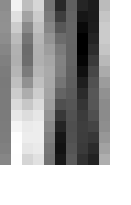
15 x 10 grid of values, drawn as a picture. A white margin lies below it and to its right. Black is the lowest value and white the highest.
Ninth with the highest average: bottom left. Grain: streaks running down. Calmest part: centre.
